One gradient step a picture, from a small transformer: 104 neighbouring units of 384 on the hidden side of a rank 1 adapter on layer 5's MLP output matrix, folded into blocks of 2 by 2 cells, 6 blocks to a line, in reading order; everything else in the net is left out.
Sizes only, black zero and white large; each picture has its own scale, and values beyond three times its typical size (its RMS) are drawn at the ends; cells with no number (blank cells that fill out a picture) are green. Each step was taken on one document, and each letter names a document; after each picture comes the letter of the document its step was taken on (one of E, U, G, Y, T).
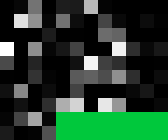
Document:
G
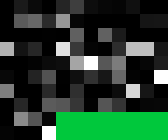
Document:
G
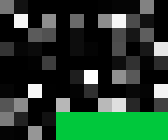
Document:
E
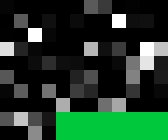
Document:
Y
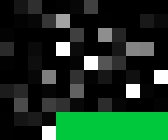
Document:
G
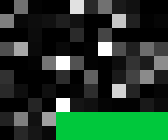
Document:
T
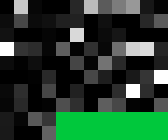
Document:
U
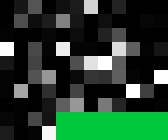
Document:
G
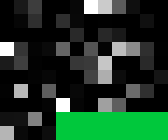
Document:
U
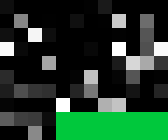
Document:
Y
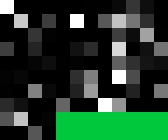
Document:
E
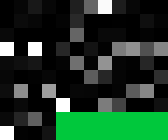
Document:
U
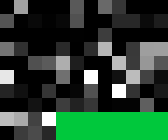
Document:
T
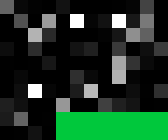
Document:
E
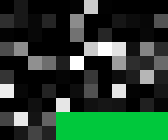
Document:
T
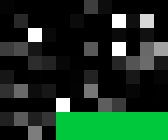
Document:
Y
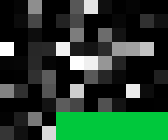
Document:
U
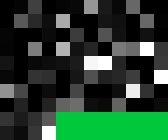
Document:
G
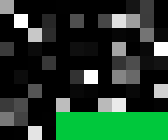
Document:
E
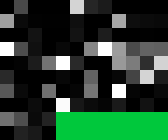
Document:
T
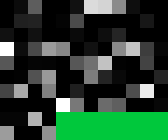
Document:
U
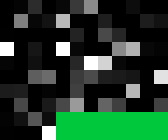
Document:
G
